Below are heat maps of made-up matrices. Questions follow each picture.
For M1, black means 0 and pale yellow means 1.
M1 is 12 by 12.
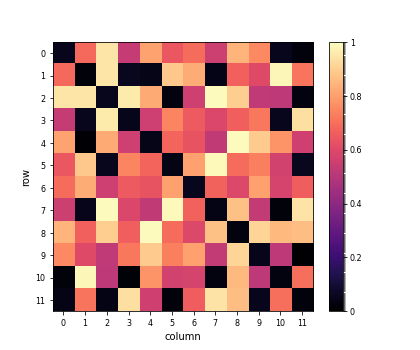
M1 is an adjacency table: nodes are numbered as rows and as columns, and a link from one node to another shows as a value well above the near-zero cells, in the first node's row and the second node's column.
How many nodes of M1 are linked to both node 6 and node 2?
8
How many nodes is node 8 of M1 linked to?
11
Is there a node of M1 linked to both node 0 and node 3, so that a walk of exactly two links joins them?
yes
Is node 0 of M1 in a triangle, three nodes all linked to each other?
yes
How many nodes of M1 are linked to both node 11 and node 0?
6
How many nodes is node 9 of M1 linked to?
10
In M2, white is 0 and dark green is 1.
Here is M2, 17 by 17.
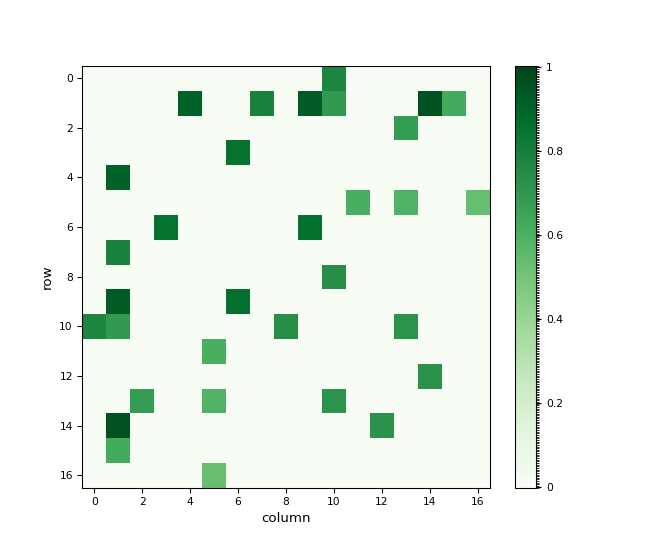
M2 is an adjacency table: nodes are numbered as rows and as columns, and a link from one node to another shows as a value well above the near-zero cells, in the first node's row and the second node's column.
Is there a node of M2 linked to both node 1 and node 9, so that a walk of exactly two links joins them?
no
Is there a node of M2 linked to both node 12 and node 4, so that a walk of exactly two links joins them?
no
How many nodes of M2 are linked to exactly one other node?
10
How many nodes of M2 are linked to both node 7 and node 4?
1
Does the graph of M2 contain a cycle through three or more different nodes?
no
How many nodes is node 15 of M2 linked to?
1
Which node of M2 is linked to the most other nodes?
node 1
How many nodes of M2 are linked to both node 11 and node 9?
0
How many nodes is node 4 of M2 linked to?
1
